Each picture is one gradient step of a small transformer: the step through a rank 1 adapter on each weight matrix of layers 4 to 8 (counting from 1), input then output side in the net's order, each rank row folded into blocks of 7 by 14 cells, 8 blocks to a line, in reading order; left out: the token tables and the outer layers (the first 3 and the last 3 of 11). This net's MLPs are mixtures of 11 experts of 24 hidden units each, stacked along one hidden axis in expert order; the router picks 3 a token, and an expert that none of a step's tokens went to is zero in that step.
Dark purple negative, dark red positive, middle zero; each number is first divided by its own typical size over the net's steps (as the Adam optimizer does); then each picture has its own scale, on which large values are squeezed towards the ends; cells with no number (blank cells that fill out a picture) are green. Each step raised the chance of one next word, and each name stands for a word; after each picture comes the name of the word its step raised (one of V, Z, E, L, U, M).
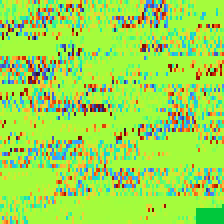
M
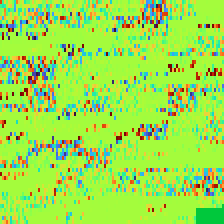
M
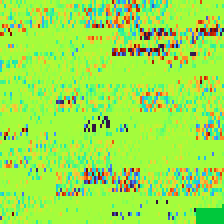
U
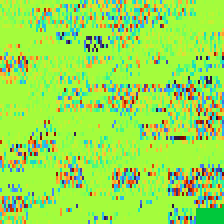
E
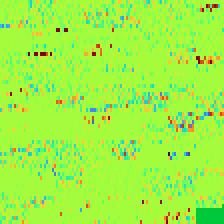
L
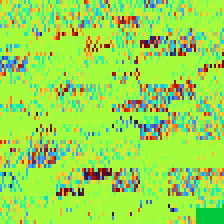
U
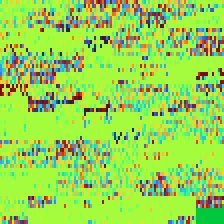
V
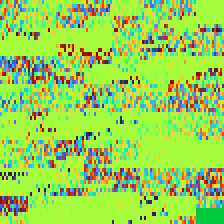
U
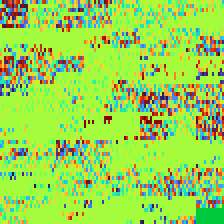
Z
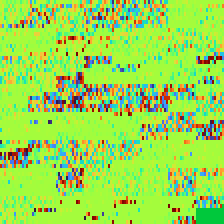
L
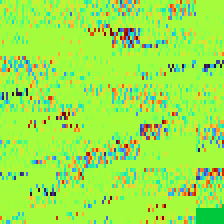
E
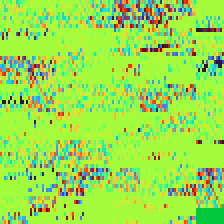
E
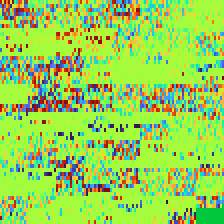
U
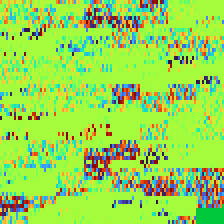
Z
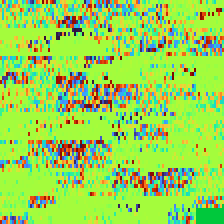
V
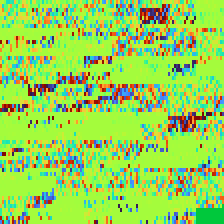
Z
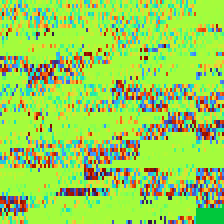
Z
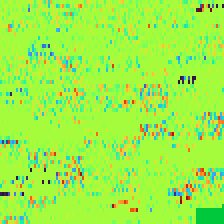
E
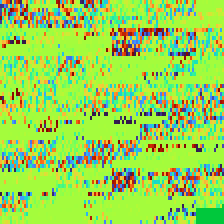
U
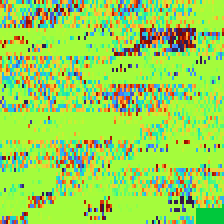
Z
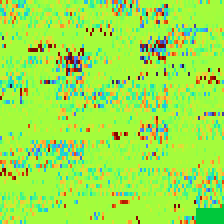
L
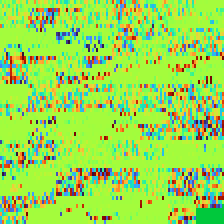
M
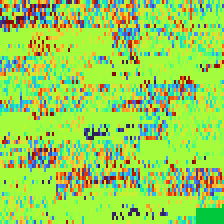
U
